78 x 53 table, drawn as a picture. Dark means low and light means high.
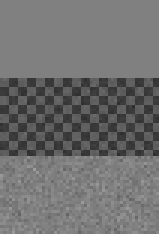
The table splits into 3 rows of 1 panel. Panel 1,1: middling, flat. Panel 2,1: low, checkered. Panel 3,1: middling, fine-grained, faint in contrast.
